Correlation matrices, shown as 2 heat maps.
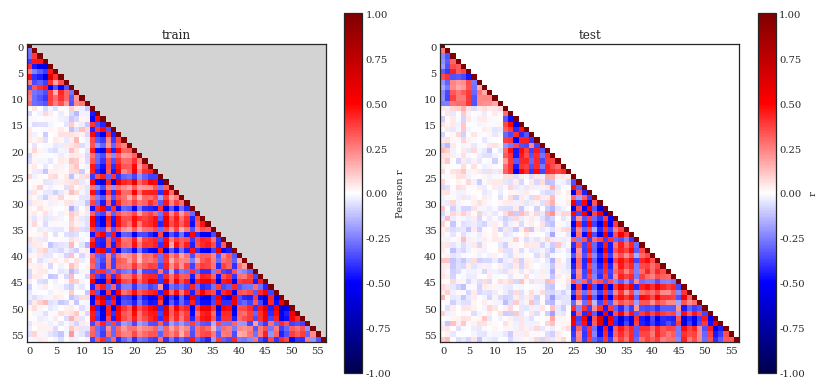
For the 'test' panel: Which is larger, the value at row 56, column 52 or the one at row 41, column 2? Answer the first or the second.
the second
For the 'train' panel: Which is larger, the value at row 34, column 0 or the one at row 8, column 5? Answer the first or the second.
the first
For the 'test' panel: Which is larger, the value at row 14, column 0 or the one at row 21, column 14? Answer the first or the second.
the first
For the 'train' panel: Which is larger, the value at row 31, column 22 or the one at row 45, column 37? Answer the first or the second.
the second
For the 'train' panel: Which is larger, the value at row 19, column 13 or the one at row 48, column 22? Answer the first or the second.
the first
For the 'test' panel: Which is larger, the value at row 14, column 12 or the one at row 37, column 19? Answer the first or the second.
the second
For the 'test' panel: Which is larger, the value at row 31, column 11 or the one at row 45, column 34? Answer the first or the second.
the first
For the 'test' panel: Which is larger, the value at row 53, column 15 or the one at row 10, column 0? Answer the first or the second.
the first
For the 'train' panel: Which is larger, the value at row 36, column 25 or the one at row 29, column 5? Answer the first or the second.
the first
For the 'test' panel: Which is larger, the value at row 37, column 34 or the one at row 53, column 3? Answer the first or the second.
the second
